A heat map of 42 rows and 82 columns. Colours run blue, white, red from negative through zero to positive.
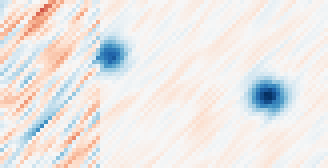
Histogram: skewed, a long tail of low values. Ninth with the lowest average: middle right. Mirror symmetry: none. Dips: two. Slope: none. Seam: vertical, 30% of the way across, the right part calmer. Lone odd cells: none.
